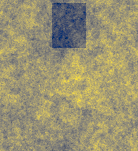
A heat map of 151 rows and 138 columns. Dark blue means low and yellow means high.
Most values sit high, with a long tail of low ones. There are no regular stripes. On average the colour sits 60% of the way up the scale. An odd patch, lower than its surroundings, sits in the top middle. The ninth with the lowest average is the top middle.
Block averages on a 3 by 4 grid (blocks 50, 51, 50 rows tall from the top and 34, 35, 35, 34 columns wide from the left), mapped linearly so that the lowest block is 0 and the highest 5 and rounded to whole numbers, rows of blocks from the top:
4014 | 4455 | 3344
